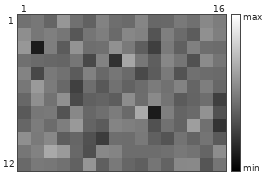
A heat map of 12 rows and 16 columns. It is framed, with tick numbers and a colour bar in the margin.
Seam: none. Mirror symmetry: none. Slope: none.
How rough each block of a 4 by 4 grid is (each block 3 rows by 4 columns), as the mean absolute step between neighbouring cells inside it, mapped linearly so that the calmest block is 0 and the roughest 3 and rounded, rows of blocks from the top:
2 1 1 1
1 2 1 1
1 1 3 2
1 2 0 1
